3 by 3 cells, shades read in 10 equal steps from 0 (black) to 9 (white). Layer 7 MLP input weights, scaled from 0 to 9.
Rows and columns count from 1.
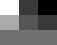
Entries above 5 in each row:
1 1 0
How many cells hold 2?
2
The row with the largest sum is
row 3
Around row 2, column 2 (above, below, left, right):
2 4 6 2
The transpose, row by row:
9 6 4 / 2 3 4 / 0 2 4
